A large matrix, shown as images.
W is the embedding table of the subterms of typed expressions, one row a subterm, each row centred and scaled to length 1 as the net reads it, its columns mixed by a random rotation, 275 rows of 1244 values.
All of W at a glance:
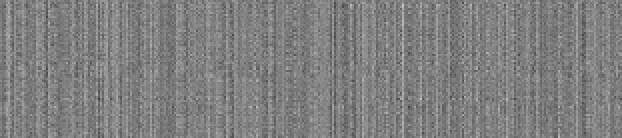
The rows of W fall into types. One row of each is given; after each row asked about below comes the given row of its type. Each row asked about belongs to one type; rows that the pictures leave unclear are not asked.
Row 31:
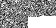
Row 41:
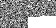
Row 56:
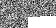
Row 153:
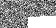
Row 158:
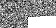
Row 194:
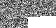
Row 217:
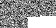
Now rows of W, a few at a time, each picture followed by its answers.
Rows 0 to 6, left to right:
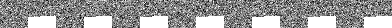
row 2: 41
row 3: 31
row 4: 194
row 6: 194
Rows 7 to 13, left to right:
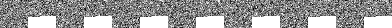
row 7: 194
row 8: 31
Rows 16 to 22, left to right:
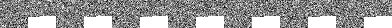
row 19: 153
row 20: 217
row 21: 41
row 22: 217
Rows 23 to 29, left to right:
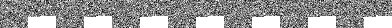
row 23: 31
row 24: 41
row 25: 153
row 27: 194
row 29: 217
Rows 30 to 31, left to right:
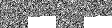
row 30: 56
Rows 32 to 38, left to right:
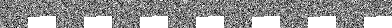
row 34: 41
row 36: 56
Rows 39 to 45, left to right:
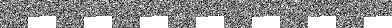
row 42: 56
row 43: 153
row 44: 31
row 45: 217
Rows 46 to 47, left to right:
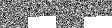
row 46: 31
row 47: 194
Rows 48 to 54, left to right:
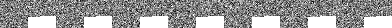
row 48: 158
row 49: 194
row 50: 56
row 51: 56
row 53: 217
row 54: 158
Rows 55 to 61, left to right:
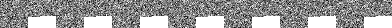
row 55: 41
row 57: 31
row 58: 153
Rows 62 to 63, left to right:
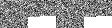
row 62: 153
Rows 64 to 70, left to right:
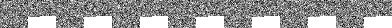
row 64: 56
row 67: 194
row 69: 153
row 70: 153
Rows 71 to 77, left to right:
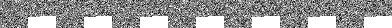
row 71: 153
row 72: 194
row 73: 194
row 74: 31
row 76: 56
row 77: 31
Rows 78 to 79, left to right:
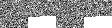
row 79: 153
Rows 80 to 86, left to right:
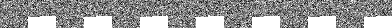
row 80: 56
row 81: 194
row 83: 217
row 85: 56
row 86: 31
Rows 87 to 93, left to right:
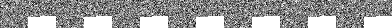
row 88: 194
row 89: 194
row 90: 56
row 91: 194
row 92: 31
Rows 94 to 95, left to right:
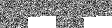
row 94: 194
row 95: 217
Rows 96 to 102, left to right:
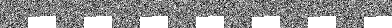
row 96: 56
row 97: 153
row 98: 41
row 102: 41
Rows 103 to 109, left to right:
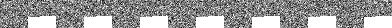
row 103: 56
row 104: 31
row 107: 56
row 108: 153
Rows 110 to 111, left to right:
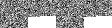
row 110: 56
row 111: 217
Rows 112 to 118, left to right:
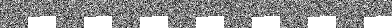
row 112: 56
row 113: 41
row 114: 56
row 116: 217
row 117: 153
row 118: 41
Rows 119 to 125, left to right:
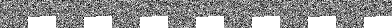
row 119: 56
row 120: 158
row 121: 153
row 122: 194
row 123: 153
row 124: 56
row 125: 153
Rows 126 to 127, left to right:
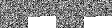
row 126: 56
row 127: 56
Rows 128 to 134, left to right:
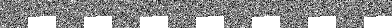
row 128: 153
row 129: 31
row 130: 31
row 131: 158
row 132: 194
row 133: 158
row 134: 41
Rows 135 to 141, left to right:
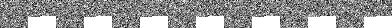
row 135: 41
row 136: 41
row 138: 31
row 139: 41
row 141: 31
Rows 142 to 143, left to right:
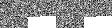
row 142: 217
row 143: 56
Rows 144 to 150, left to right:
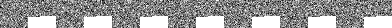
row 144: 217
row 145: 31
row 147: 41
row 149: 41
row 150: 194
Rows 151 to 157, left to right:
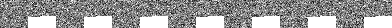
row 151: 41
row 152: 31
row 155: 194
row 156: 217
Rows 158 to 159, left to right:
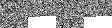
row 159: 194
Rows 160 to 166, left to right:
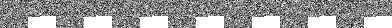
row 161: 217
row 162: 217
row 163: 194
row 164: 41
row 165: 31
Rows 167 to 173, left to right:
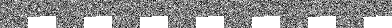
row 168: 153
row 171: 153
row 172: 194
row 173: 217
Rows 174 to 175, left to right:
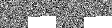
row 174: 41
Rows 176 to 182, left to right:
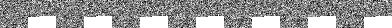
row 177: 41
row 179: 56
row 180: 194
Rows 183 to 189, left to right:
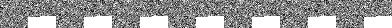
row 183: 41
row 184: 31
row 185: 31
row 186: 153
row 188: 31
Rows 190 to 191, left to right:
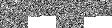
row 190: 31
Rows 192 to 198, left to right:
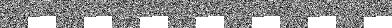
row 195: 194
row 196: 194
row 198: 217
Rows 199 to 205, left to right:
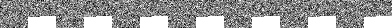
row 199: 56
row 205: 153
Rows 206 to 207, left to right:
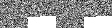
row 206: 194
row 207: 194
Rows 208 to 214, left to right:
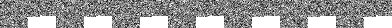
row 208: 217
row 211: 31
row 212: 153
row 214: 217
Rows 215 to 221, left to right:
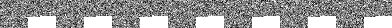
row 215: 217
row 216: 56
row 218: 153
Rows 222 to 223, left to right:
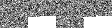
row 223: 217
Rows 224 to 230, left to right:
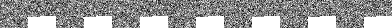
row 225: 217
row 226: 31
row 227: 194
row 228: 56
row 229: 56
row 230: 153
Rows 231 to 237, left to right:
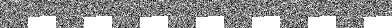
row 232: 194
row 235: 158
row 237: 217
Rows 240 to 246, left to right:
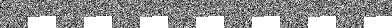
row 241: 56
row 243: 194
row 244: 56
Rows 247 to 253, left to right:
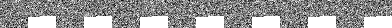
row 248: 31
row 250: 194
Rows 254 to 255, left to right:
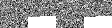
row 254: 56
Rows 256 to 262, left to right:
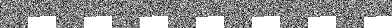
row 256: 56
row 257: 158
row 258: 217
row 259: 217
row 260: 56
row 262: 41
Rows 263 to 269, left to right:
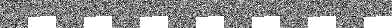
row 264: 153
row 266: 41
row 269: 217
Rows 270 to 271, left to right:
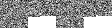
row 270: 194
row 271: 217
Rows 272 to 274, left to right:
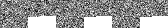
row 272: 31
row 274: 217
